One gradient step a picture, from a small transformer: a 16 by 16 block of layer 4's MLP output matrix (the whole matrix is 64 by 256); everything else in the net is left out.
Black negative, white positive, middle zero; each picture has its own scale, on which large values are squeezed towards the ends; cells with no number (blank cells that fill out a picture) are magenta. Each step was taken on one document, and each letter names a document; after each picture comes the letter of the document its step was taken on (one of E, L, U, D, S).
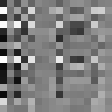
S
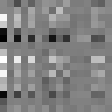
S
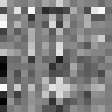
S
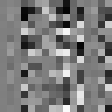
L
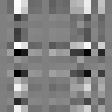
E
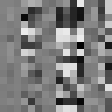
L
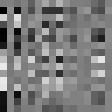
S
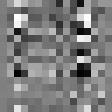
E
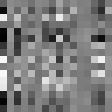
S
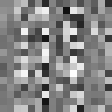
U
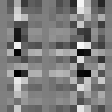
E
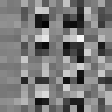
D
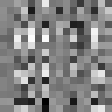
U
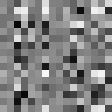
U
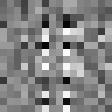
D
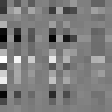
S
